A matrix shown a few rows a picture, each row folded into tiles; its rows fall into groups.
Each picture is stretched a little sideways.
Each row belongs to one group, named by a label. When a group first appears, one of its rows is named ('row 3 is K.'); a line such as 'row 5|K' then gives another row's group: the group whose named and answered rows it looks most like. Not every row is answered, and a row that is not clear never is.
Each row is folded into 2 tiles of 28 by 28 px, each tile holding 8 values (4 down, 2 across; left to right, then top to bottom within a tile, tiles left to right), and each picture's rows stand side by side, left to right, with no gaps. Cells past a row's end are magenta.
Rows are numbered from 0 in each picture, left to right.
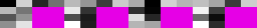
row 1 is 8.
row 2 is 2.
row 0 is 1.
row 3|8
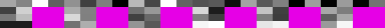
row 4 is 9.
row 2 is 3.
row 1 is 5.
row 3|9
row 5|1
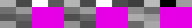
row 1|3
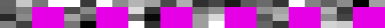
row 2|8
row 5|9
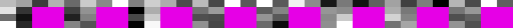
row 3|3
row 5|1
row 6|5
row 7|3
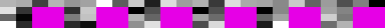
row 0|8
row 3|2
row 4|2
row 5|5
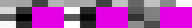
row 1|8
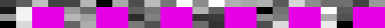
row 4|2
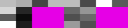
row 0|8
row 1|3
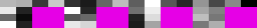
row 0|8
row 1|9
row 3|5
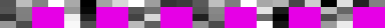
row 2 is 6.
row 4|8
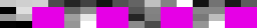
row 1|1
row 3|1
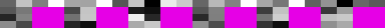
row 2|2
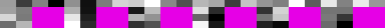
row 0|5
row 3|8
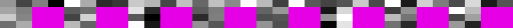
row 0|5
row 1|6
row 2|8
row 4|3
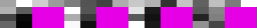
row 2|8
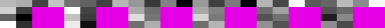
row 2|5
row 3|5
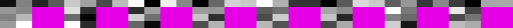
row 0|1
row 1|8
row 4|6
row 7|9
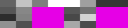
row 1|6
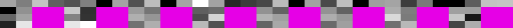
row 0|2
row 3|6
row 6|5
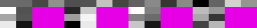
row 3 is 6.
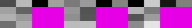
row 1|9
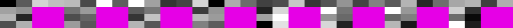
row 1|3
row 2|6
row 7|8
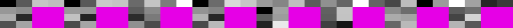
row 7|6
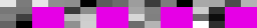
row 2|5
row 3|8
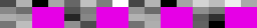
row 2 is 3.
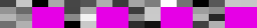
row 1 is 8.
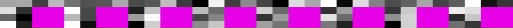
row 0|8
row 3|1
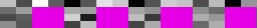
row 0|3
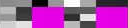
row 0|9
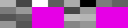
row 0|3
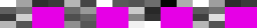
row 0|6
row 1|3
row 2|9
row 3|6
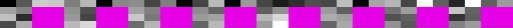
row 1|9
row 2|5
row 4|1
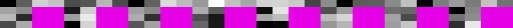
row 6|9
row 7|2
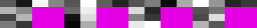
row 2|9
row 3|6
